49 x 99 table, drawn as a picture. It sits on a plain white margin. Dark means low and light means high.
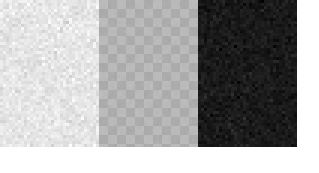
The table splits into one row of 3 panels. Panel 1,1: very high, fine-grained, faint in contrast. Panel 1,2: high, checkered, faint in contrast. Panel 1,3: very low, fine-grained, faint in contrast.
